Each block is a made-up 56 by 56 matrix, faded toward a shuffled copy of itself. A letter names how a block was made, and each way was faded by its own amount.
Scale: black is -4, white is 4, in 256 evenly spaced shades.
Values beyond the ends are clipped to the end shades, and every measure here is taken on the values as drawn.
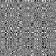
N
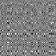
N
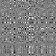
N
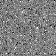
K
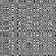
N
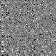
K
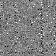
K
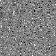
K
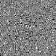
K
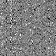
K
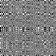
N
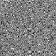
K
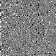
K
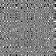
N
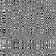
N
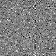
K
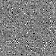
K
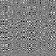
N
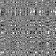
N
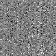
K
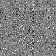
K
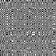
N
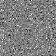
K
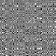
N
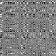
N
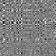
N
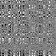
N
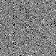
K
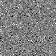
K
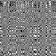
N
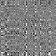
N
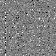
K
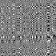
N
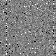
K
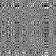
N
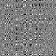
N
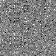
K
